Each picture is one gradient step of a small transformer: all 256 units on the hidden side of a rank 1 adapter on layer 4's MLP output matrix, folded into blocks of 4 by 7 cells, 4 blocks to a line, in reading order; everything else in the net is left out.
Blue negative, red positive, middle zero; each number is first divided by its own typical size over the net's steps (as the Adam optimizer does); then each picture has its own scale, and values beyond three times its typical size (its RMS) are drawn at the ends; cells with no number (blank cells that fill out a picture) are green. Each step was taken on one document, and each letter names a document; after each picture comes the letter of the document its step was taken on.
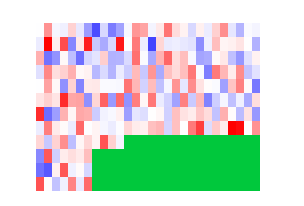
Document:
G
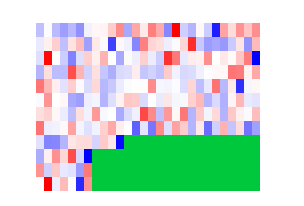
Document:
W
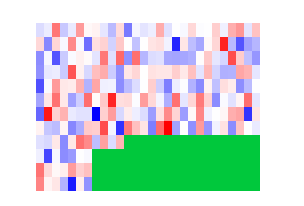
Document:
G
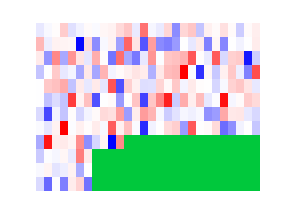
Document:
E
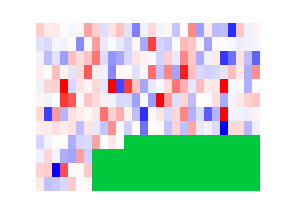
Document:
E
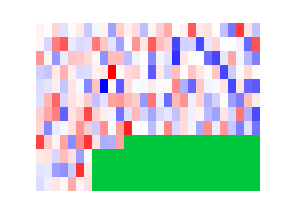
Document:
G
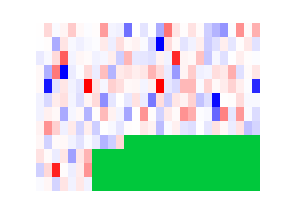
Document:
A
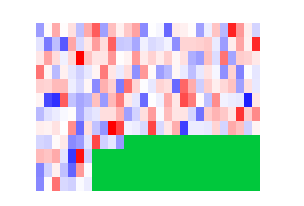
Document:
G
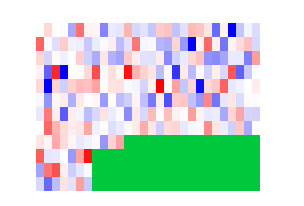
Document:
A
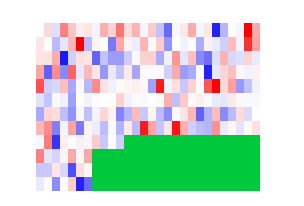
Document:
W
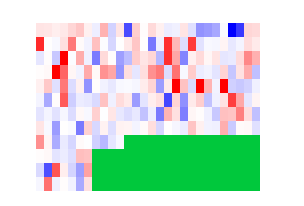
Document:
A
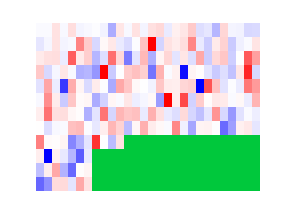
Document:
E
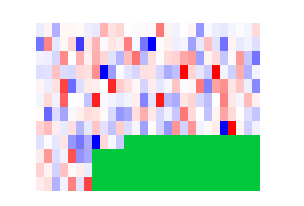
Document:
E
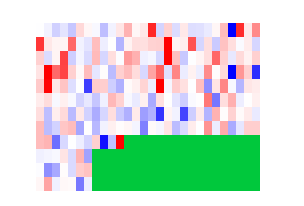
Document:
A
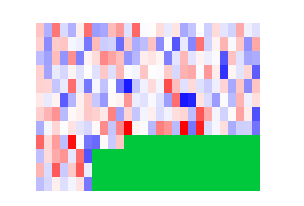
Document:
G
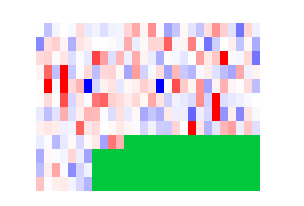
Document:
A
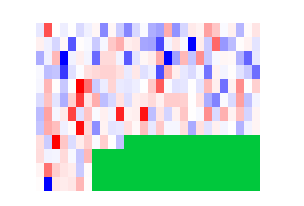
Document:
A
